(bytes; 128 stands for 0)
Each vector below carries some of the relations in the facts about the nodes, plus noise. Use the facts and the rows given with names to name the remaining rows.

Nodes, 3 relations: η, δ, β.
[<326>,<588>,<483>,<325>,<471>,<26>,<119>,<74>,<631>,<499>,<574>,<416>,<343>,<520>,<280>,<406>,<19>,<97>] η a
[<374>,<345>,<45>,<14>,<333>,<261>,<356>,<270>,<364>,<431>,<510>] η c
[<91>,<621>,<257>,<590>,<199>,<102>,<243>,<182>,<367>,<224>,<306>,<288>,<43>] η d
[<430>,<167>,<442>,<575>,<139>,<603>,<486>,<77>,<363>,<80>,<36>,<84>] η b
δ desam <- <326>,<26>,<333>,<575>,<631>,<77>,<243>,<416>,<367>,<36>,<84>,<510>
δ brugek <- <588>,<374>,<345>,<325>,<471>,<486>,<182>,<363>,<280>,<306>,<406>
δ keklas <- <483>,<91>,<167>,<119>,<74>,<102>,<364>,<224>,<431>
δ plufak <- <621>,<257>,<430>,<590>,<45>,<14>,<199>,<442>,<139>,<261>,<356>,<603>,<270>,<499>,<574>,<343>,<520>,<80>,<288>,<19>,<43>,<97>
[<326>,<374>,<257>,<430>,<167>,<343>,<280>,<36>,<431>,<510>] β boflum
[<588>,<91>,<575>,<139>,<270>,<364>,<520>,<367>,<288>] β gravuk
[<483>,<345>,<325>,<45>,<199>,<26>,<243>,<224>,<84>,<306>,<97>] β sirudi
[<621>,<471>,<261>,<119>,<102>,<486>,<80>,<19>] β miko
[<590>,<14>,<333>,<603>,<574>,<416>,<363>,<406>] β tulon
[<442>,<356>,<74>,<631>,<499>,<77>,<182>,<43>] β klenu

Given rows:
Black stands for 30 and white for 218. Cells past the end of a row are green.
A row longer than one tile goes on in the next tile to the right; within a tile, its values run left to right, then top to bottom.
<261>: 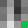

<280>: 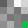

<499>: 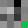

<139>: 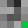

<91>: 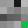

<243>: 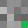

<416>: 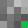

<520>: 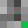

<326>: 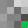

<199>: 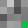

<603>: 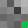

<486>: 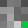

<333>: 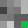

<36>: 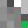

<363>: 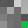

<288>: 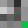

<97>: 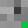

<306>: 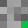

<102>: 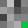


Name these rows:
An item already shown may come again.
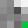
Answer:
<343>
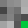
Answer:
<333>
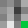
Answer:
<45>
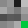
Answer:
<91>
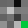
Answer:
<77>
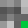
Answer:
<14>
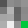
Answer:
<345>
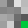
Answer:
<510>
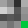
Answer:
<288>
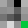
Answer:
<270>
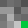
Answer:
<486>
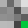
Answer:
<431>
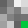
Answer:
<374>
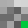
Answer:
<257>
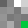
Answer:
<280>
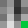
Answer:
<261>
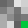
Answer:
<374>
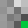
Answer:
<326>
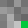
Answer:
<84>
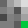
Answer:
<590>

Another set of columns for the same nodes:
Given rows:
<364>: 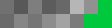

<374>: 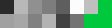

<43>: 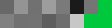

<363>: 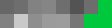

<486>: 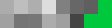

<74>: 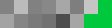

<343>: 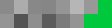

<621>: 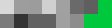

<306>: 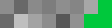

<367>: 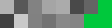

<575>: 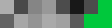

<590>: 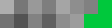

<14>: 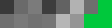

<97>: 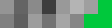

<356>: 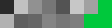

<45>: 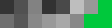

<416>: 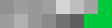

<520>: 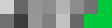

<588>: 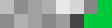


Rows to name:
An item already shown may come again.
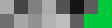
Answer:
<575>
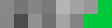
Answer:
<574>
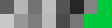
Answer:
<77>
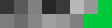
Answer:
<45>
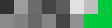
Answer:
<431>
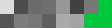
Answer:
<91>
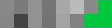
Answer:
<574>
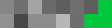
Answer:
<603>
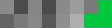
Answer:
<199>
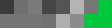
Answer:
<14>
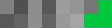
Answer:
<199>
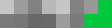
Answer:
<119>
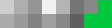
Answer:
<471>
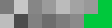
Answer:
<499>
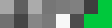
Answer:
<139>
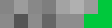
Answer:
<343>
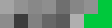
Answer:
<257>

